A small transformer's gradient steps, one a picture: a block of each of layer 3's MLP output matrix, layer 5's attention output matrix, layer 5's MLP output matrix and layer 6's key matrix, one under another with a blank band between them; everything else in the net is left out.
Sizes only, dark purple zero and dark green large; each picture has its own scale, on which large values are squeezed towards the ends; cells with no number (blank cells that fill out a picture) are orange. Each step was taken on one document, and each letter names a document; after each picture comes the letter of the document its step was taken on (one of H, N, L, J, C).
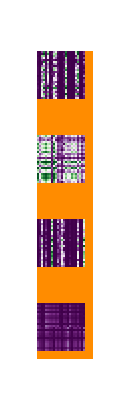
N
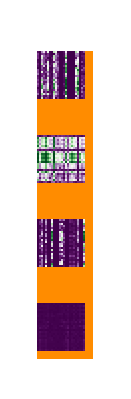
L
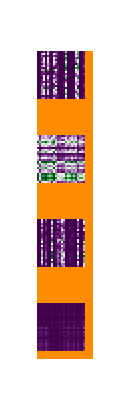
N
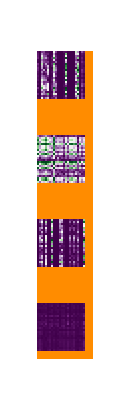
L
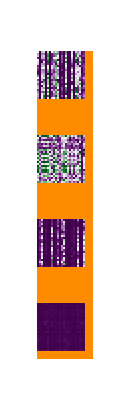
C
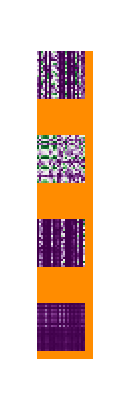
C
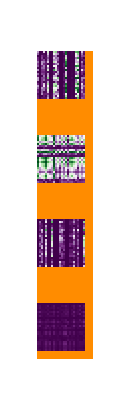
L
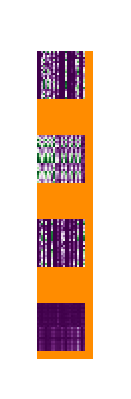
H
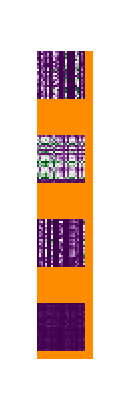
L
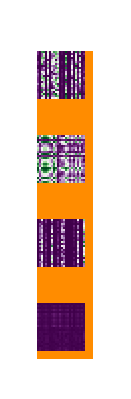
C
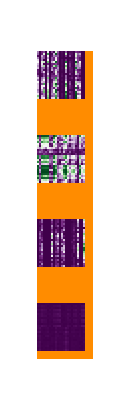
C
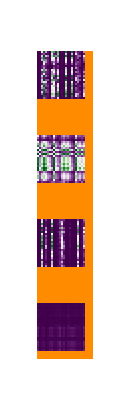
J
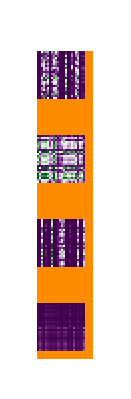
N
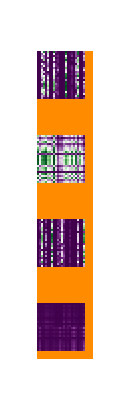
N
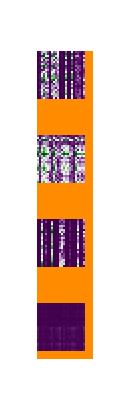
J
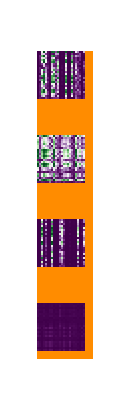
J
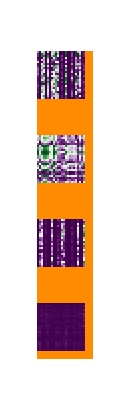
C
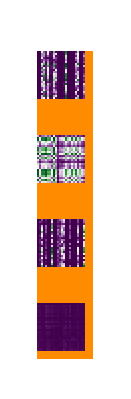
N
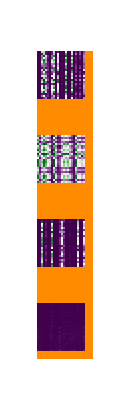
J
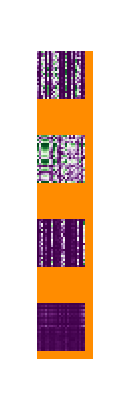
C
